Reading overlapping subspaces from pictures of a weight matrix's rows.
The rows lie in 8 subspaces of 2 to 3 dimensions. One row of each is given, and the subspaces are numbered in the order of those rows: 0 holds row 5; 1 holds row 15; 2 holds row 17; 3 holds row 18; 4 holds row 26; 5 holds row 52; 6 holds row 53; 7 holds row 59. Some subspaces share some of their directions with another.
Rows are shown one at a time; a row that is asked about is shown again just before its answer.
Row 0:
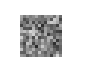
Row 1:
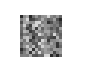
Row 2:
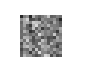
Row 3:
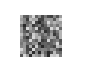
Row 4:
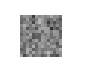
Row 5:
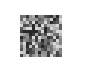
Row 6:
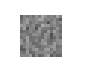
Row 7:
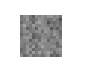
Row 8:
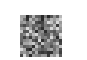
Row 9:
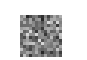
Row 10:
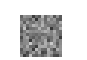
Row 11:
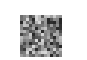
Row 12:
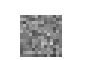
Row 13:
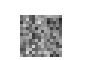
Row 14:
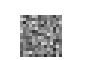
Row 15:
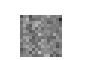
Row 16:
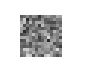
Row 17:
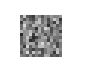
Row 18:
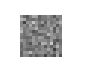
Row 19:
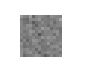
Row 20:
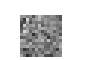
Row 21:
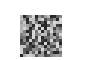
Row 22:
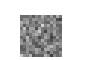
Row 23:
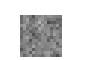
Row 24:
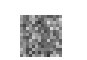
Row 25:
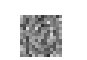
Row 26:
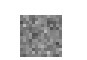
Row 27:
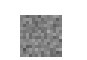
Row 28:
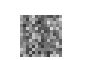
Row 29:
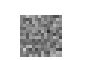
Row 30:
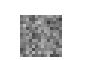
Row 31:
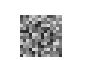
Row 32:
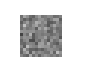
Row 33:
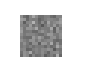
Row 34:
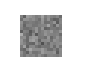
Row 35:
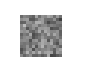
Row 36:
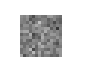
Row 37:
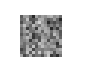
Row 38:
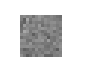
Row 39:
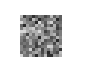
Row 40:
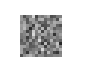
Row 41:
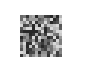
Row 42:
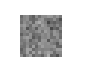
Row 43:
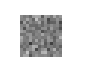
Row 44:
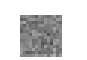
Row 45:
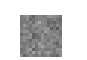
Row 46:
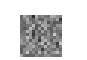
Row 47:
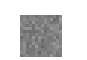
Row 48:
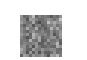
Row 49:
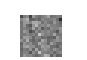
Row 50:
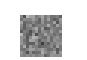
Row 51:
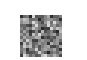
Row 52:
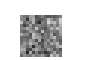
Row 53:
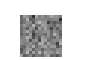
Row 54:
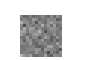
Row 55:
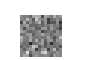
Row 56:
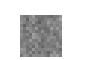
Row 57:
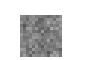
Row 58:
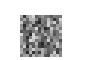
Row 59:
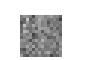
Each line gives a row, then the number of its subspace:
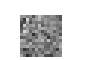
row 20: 7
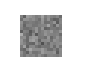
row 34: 2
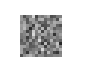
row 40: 6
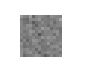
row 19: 1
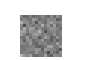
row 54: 4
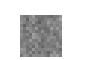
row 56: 7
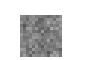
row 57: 6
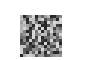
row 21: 6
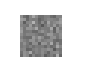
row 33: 3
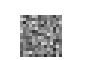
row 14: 3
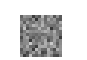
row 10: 5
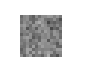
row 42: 7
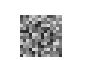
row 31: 4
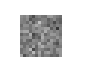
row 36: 4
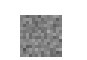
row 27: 2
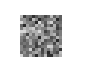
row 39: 4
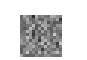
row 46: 6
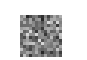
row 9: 2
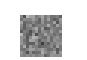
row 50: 2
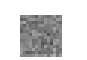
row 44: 3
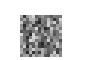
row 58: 2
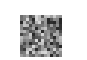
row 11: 5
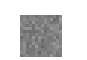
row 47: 0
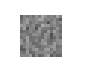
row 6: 4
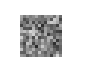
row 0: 0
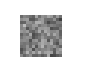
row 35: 3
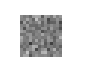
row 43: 5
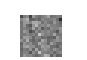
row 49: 1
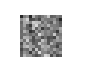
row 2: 1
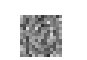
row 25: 4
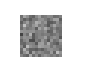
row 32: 2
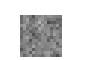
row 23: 0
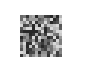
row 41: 0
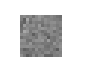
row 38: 7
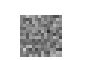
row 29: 2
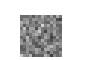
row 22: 4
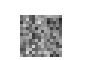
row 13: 5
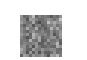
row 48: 6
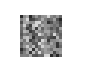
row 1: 1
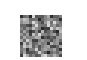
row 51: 1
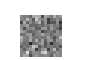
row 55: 5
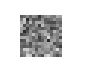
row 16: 7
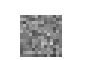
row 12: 3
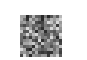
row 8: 2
